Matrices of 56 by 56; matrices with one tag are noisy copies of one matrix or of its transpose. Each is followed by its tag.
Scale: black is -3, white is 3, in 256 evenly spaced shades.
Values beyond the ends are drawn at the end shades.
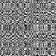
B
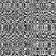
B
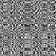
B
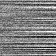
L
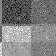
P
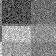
P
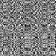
B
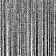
L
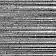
L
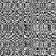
B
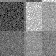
P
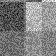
P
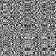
B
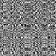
B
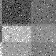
P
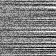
L
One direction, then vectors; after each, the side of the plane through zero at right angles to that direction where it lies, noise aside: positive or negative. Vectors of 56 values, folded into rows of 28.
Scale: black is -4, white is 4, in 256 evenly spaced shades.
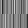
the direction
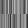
positive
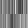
negative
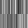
negative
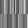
negative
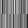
positive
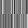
negative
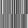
negative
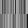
positive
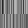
positive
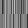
positive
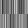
positive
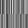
positive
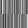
negative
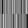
positive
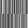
negative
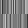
positive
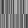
positive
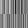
positive
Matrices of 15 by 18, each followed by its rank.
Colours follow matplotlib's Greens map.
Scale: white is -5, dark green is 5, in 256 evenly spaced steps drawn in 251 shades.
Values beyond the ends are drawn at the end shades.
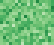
full rank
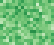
full rank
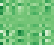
two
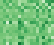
three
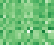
three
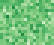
full rank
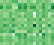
three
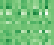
two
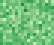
full rank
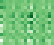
two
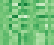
two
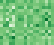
three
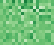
three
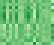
two
